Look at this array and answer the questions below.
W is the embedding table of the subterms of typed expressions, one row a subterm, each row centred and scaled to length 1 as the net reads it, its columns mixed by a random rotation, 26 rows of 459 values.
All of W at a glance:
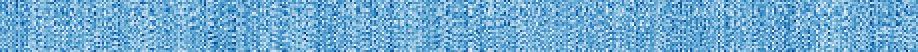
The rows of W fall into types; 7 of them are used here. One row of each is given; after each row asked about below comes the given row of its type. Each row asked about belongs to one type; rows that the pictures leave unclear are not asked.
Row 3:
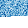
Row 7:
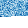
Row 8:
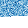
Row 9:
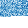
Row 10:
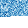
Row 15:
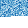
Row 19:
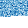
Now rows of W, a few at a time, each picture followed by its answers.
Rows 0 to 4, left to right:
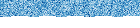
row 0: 8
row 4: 15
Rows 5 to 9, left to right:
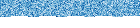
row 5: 15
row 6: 3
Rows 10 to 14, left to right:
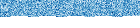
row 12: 7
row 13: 9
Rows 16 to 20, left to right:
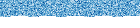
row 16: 19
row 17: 8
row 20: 8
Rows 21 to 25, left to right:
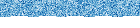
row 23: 9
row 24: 15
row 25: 3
